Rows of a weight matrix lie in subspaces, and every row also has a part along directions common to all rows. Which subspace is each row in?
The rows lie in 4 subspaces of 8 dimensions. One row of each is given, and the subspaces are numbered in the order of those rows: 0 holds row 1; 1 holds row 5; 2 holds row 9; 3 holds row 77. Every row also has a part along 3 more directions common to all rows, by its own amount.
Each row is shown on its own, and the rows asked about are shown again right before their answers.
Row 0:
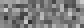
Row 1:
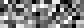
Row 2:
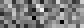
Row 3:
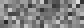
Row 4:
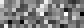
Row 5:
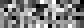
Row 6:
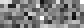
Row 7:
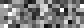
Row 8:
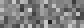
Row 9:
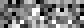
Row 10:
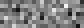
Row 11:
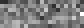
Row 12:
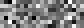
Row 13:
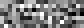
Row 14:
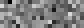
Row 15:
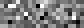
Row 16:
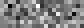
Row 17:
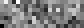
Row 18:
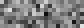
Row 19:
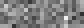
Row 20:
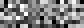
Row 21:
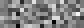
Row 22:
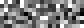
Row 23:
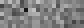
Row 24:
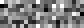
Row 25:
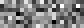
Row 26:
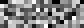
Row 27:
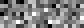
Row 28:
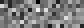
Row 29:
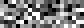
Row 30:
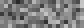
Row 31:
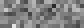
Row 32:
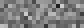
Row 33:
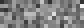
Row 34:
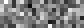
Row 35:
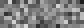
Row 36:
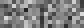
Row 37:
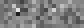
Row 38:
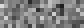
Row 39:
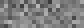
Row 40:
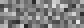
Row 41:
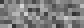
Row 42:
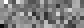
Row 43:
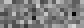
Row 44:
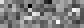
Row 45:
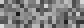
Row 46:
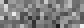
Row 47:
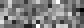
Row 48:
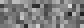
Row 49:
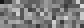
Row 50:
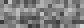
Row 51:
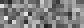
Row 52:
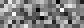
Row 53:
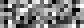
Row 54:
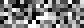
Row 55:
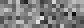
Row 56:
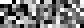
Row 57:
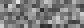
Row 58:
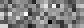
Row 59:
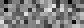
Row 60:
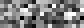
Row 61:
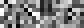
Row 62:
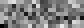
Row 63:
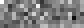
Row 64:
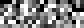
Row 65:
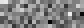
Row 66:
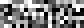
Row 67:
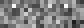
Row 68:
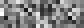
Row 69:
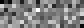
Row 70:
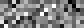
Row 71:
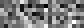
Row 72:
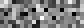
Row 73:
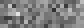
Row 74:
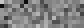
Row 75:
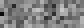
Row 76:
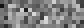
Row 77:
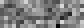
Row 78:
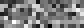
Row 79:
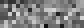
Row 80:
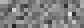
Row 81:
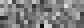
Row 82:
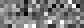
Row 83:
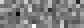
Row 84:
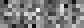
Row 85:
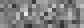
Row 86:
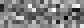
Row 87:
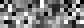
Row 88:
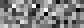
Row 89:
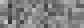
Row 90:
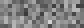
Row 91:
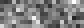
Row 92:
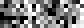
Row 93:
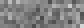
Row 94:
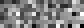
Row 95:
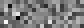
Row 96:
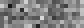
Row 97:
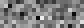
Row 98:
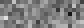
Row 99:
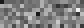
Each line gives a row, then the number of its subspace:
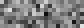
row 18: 2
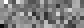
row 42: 0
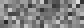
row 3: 0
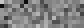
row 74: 3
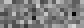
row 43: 1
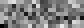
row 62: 0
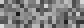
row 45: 0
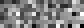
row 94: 3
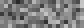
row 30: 0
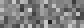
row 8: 1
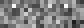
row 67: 3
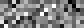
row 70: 1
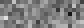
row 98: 0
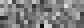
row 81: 0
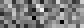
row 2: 1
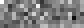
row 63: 2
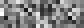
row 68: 0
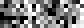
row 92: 3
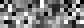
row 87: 0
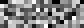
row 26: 0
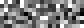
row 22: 2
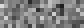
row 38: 3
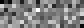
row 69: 2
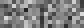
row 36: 2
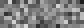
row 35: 2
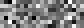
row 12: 2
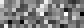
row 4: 1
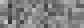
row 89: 3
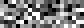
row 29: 0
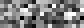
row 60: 2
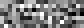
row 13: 1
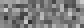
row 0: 3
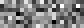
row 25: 1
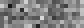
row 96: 3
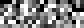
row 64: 1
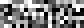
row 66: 1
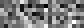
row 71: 1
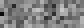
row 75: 3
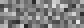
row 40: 0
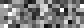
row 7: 2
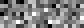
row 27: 0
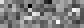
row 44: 0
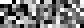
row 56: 1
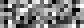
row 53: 0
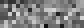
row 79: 0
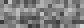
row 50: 2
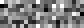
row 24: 3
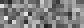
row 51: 3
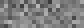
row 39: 1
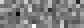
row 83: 3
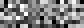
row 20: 2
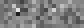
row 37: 0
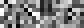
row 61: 0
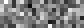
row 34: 0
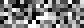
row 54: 2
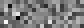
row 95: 0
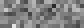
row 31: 1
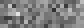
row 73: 3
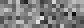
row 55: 1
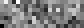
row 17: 0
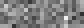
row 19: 2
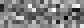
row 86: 0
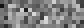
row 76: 3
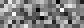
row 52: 2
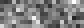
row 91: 1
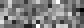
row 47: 3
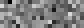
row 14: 2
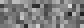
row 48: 2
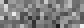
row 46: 2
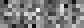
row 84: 3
